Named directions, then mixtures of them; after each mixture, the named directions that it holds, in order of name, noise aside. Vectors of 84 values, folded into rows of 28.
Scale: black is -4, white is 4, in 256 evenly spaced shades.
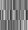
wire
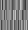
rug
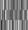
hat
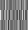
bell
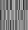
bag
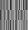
bag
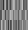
bag, hat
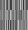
bag, bell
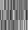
hat, wire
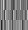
hat, rug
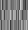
bag, rug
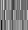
hat, rug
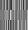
bag, bell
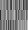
bag, wire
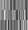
bell, wire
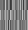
bag, bell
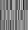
bag
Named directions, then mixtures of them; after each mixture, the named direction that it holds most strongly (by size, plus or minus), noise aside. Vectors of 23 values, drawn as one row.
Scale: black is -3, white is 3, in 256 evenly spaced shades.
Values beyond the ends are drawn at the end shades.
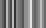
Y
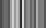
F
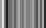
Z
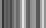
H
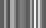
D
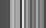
F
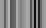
D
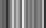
F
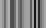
D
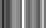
H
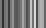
D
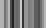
F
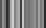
F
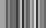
F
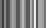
D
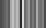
F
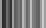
H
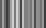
F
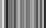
Z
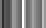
H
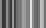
Y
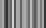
Z
